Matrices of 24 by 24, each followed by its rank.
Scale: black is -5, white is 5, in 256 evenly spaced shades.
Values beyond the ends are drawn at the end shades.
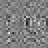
three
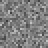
full rank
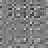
three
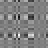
one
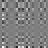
one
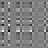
one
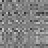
three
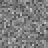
full rank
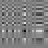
one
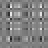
one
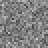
full rank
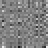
three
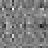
three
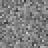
full rank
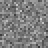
full rank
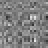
three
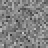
full rank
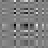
one
